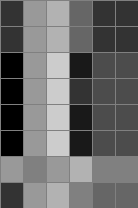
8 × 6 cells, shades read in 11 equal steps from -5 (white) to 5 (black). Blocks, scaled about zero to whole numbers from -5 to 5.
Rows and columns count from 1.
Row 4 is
5 -1 -3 3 2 2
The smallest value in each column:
-1 -1 -3 -2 0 0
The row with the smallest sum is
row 7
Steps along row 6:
down down up down same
